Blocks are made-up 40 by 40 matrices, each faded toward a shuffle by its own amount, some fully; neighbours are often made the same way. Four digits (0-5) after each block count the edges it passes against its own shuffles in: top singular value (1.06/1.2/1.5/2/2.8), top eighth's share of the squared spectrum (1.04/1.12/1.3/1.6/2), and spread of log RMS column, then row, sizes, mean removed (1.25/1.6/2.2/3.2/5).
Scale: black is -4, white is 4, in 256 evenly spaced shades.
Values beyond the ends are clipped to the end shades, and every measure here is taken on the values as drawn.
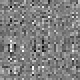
3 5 3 2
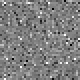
2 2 0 0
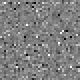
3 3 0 1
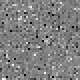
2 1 0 0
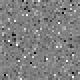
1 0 0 0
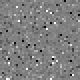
0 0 0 0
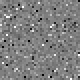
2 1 0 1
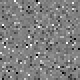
1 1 0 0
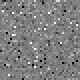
0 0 0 0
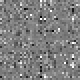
2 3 2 2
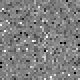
1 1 0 0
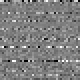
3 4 0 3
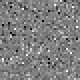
0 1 0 0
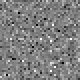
0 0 0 0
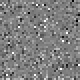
1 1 0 0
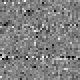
2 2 0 2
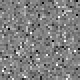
0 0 0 0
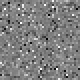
0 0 0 0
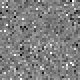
0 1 0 0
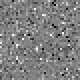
0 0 0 0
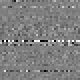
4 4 0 3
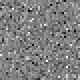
0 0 0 0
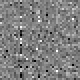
3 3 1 0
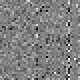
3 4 2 0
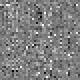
3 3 2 0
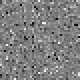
2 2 1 0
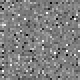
2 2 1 0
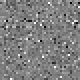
2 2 0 1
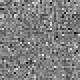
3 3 1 1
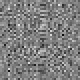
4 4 3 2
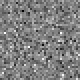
2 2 1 0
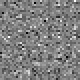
3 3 1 1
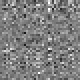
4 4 2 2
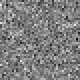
1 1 0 0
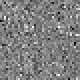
2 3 0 1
